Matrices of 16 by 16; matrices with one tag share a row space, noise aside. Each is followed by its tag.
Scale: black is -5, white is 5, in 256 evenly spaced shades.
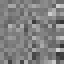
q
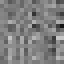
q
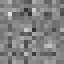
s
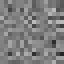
q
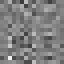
s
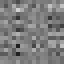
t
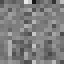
s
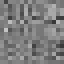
q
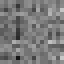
t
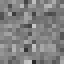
s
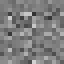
s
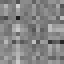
t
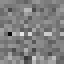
s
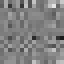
q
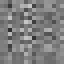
s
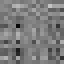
t
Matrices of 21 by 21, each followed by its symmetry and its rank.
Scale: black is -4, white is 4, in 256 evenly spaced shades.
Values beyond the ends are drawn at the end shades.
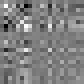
symmetric, rank two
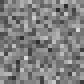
neither, full rank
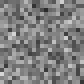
neither, full rank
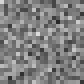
neither, full rank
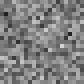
neither, full rank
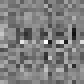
neither, rank three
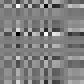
neither, rank one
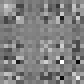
symmetric, rank two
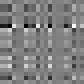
neither, rank one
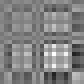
symmetric, rank one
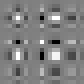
symmetric, rank one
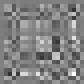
symmetric, rank two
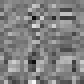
neither, rank three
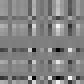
neither, rank one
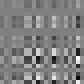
neither, rank one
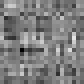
neither, rank three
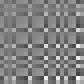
symmetric, rank one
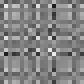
symmetric, rank two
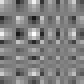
symmetric, rank one
